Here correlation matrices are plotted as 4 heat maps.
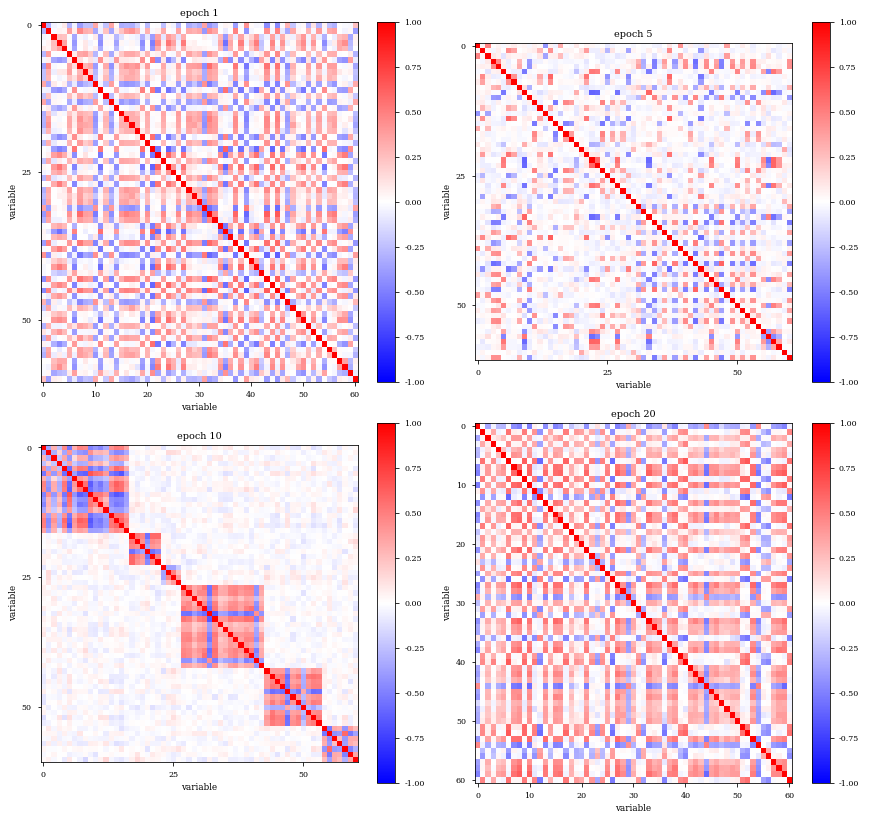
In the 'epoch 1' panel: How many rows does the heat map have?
61
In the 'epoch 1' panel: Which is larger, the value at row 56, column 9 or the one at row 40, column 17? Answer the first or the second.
the first
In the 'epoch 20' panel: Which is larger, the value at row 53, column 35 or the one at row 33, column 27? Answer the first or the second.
the second
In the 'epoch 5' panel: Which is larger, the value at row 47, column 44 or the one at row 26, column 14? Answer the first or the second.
the second
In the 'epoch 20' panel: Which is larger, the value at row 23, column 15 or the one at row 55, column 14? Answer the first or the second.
the first
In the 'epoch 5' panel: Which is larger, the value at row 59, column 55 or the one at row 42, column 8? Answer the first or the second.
the first
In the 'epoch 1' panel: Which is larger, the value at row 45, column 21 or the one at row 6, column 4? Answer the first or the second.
the first
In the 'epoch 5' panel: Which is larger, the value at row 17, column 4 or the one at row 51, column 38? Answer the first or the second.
the first
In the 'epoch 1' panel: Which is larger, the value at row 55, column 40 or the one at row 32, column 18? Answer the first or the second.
the second
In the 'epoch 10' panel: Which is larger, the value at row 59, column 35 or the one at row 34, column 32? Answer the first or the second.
the first
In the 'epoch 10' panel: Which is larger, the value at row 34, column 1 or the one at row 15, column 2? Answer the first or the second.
the second
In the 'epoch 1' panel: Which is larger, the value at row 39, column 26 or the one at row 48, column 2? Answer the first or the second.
the second
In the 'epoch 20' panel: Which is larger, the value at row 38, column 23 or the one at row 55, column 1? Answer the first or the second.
the first
